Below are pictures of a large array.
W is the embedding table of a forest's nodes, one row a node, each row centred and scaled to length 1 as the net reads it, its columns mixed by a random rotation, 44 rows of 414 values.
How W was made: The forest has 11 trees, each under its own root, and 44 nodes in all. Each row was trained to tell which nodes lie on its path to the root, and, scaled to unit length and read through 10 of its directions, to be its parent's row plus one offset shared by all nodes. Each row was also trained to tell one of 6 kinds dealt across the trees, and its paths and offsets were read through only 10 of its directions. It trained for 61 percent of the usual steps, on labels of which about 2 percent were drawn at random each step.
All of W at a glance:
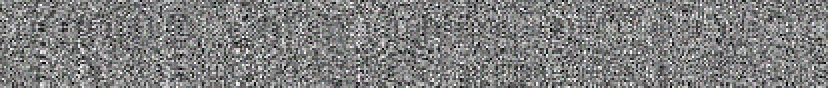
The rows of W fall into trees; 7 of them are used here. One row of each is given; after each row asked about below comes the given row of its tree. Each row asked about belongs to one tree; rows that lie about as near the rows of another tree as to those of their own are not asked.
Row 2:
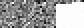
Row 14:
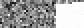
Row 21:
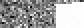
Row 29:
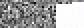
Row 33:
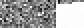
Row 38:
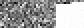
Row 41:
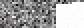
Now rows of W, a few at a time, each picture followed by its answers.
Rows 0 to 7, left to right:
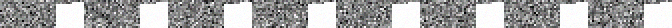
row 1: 38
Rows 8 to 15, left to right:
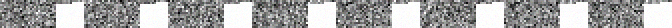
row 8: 29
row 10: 2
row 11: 29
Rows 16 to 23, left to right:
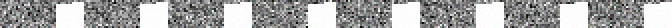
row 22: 21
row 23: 38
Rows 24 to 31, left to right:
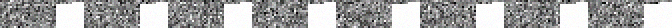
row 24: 41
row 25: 41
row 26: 41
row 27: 14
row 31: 21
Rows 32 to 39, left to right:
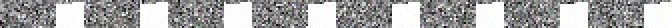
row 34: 14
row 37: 14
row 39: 29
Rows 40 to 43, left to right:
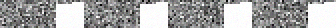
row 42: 41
